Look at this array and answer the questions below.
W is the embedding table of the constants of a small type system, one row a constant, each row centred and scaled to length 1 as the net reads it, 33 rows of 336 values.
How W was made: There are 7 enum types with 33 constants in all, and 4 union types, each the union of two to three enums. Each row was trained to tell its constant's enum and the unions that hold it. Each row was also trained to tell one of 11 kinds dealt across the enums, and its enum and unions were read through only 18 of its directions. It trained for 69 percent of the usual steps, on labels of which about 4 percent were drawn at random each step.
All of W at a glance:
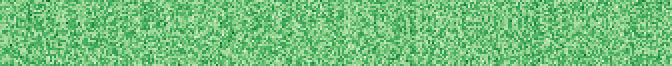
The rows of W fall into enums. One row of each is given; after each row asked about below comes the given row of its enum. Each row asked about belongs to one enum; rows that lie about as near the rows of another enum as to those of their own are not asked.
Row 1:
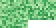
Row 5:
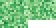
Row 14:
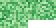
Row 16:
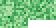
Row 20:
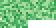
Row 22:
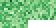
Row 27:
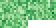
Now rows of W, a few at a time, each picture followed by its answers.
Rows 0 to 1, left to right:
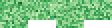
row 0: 5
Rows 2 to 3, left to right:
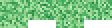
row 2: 14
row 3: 20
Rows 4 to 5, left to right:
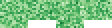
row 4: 14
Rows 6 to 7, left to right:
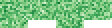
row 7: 5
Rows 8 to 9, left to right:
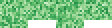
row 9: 27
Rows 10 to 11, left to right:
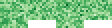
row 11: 22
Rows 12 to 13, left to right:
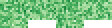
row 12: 22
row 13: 27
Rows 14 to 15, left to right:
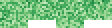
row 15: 16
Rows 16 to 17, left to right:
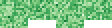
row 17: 1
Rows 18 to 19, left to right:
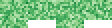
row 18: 14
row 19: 22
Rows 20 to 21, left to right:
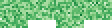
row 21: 22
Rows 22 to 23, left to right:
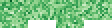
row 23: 27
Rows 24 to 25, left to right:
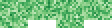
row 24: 16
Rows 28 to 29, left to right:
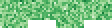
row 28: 1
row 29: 14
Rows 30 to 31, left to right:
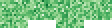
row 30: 1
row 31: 1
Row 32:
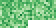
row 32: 27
